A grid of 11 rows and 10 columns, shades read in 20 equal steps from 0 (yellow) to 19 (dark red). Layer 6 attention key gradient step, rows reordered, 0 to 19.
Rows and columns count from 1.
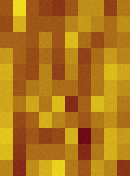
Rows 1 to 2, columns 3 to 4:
12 14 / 12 12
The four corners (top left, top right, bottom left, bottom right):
12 9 8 15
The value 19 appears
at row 9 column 7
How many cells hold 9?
11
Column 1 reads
12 13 11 6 4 5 5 4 2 3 8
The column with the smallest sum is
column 1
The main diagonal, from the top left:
12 4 12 10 14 10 11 9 4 7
